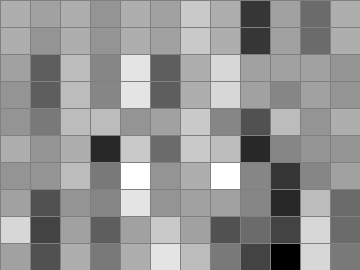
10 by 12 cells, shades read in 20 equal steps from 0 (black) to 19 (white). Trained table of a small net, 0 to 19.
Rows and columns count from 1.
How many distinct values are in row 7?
8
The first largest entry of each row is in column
7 7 5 5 7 5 5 5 1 6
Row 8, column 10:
3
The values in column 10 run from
0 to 14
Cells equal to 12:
20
